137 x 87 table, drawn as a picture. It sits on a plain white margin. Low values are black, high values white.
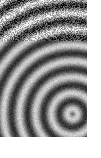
The halves do not mirror each other. Concentric rings centre on the bottom right. There is no overall slope. A horizontal seam about 30% of the way down splits the table, and the bottom part is calmer.
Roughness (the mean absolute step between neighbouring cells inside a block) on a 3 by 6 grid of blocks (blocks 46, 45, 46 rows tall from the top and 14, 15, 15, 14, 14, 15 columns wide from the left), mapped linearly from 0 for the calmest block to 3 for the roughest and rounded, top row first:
3 3 3 3 3 3
0 0 0 0 0 0
0 0 0 0 0 0
